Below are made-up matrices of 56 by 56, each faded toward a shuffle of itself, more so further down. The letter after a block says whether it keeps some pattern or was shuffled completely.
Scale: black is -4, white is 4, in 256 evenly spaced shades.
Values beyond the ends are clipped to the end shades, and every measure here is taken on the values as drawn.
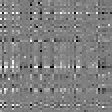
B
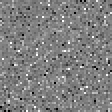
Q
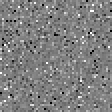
Q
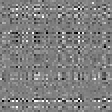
B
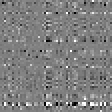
B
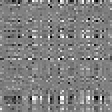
B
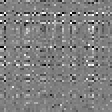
B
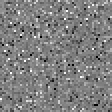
Q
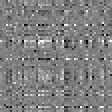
B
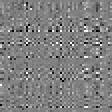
B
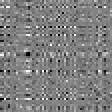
B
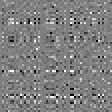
B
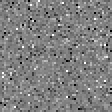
Q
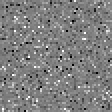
Q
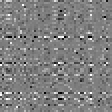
B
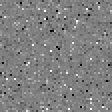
Q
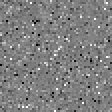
Q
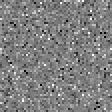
Q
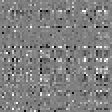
B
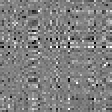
B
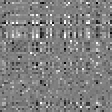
B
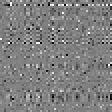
B
